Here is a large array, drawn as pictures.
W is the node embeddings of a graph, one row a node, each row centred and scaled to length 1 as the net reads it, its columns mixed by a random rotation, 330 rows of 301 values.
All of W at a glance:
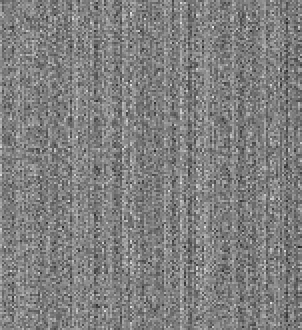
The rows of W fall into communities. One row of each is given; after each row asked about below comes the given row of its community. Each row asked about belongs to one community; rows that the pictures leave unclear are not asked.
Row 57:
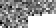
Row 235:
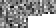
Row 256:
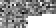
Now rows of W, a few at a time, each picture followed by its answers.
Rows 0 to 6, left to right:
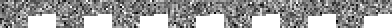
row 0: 57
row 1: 235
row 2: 256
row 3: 235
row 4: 235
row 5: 256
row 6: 57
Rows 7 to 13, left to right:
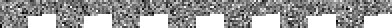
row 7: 256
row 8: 235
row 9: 256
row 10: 57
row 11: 235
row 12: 235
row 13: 57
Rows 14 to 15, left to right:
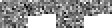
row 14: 235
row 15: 235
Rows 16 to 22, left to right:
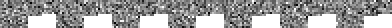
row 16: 57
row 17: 235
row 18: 57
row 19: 57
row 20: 235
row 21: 57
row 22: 256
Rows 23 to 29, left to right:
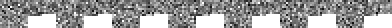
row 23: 256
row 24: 256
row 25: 57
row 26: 57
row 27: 235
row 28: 57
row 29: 57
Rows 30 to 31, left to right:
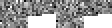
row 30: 256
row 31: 256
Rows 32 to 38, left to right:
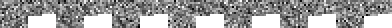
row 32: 57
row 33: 235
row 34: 235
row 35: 256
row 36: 256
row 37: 235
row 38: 57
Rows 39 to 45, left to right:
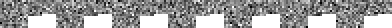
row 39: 57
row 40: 256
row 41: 256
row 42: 235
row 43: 235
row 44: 256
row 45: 256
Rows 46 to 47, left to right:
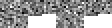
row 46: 256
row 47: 256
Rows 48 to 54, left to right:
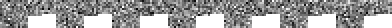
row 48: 235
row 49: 256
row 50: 256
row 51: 57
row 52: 256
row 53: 235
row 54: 235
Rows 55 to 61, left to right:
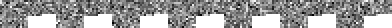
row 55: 256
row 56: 256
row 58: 57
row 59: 235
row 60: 256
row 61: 235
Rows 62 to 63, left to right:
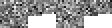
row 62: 57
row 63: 256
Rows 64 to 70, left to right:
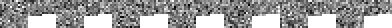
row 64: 256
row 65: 57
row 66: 235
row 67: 57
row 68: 235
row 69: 235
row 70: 57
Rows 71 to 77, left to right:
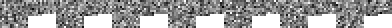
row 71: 235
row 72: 57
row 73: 256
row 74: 256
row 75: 57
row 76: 256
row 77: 256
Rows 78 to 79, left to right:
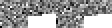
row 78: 256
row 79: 57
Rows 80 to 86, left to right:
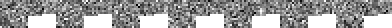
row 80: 57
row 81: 235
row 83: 256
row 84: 235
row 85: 235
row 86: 235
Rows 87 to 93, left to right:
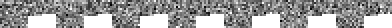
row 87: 57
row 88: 256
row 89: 57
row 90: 256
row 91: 57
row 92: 256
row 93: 57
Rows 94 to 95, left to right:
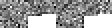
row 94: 256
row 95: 57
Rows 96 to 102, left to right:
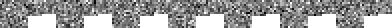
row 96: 235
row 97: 235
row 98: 57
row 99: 235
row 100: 256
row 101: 256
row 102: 57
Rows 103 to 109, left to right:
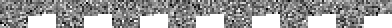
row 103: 57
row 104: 235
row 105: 57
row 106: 235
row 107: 57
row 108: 235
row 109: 57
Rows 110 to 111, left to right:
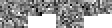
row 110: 256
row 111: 235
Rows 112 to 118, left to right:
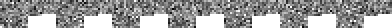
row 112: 57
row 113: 57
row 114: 57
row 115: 57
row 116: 57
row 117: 256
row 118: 256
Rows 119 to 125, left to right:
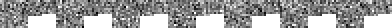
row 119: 256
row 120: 256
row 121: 235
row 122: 235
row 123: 256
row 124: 256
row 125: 235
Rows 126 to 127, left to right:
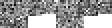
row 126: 57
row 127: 256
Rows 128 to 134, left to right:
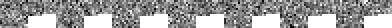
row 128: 57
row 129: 235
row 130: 57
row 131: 256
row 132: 57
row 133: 235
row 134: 235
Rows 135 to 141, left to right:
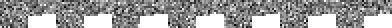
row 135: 57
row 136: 57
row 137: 57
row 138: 57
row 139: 235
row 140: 235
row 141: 57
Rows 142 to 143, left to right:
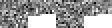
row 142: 235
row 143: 235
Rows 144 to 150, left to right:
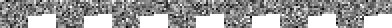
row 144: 235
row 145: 235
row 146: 256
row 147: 235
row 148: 57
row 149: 57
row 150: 57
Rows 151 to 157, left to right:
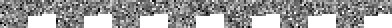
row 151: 57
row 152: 57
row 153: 256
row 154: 256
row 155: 235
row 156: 235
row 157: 57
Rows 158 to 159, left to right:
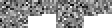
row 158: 57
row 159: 235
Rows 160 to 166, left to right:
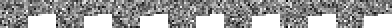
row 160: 57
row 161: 235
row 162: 235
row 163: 57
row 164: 235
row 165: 256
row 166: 256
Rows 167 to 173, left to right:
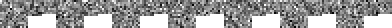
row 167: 256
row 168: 235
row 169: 256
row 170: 235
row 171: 235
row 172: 235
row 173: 256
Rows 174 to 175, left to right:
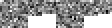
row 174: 256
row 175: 235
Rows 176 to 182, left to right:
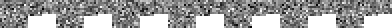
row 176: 57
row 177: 57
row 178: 235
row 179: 256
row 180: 235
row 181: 57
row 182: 57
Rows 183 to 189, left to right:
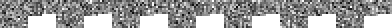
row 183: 57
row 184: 235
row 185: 235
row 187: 235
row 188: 256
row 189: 235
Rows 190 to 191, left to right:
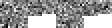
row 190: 57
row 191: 235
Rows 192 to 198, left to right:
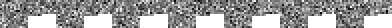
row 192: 256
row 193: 57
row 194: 235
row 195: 256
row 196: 235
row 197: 57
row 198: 235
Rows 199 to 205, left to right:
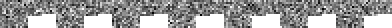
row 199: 235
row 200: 57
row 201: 57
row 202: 256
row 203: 235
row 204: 57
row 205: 235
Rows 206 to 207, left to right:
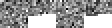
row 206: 57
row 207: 256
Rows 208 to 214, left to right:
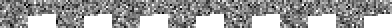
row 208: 235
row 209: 57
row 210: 235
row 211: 57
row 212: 235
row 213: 235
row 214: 235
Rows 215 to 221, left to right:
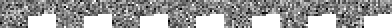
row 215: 57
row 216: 256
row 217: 57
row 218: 57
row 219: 256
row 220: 256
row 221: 235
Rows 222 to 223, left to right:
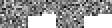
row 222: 57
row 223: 57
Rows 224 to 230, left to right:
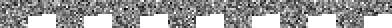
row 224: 57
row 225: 256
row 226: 235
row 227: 57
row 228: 235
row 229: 235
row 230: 256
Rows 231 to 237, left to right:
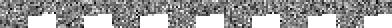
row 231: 57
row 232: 235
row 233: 57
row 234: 256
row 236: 256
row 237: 256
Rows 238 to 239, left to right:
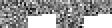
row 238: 235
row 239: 57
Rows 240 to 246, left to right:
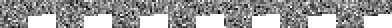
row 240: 235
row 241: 235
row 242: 235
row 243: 235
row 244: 57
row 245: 256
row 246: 256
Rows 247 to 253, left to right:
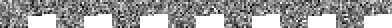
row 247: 256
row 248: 235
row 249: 235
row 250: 235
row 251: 235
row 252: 57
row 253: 235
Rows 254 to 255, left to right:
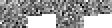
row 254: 256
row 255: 235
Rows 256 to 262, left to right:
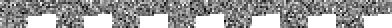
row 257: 235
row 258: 256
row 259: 256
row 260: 57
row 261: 235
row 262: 235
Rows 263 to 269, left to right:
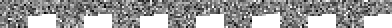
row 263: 235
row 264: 256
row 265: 256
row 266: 235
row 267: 235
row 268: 256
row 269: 235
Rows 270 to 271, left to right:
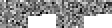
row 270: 256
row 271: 256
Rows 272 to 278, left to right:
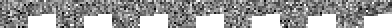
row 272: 235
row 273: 235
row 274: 57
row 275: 235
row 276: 256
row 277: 57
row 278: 256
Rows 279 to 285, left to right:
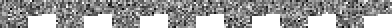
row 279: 235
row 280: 256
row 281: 57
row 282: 256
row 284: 57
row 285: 235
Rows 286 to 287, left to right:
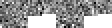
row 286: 57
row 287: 235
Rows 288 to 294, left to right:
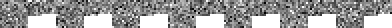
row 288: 235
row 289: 57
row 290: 57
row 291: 256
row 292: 256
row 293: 256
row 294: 57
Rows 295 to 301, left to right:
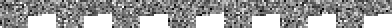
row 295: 57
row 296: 256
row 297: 256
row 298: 57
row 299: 256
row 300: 57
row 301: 256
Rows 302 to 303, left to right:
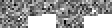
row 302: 57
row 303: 235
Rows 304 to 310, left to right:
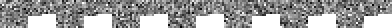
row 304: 256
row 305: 256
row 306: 235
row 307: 235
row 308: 256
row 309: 57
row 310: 57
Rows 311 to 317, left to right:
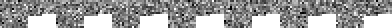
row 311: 57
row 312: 57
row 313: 256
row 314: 235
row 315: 57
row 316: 256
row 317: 256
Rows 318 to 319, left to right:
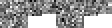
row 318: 256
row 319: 57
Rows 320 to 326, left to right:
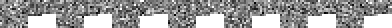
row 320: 256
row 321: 57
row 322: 235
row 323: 57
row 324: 235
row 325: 256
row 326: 235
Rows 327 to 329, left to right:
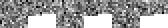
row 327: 57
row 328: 256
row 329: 235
